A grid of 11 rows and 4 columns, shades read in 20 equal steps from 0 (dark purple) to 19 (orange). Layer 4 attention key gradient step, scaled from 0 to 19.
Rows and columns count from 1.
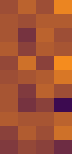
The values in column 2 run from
6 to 15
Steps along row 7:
down up down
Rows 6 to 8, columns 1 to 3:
10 11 12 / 11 7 13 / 11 6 8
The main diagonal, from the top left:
10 10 13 11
